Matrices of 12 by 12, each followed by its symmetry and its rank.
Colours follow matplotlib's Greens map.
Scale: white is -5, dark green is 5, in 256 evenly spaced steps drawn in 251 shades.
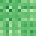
symmetric, rank two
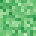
neither, full rank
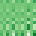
neither, rank one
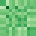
symmetric, rank two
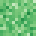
neither, full rank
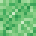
symmetric, full rank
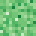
antisymmetric, full rank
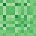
symmetric, rank two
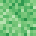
antisymmetric, full rank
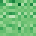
neither, rank two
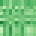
neither, rank two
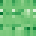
neither, rank two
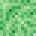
symmetric, full rank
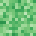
neither, full rank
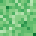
symmetric, full rank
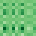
neither, rank one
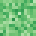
antisymmetric, full rank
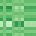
neither, rank one
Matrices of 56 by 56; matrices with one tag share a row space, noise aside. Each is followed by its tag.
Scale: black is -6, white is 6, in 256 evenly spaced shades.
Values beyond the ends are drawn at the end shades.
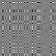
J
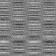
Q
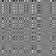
J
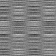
Q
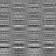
Q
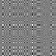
J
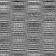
Q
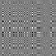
J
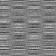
Q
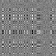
J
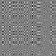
J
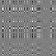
J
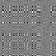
J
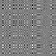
J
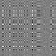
J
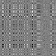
J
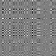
J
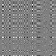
J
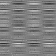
Q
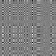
J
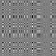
J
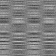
Q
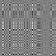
J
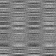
Q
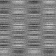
Q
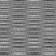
Q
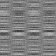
Q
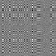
J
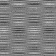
Q
